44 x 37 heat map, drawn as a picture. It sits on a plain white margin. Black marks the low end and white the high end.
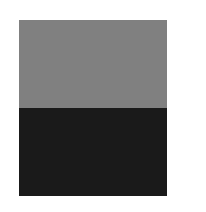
The table splits into 2 rows of 1 panel. Panel 1,1: middling, flat. Panel 2,1: very low, flat.
